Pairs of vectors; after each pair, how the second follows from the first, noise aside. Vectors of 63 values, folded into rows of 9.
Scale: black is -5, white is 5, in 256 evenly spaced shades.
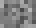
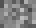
negated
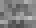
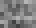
copied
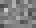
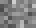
wrapped around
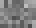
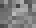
wrapped around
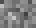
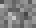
copied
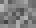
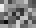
scaled up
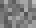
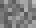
copied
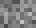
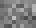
wrapped around
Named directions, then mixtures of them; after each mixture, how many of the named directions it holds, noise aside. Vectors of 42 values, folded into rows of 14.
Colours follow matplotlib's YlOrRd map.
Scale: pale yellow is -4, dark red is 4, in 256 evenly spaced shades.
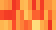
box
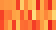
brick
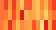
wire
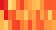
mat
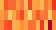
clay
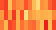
two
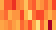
two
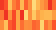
three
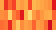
two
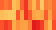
one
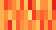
two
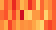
three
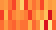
three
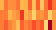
two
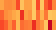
two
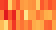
three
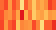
two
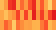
two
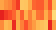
two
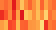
two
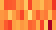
one
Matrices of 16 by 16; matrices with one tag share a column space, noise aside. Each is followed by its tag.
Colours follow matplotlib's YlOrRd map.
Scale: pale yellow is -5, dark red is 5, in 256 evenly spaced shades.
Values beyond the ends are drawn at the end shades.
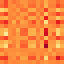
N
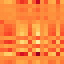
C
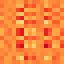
N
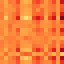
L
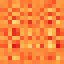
N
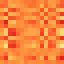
N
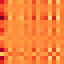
L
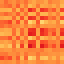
N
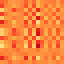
N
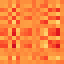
N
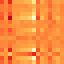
L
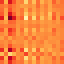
L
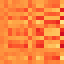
N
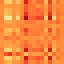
L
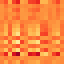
C
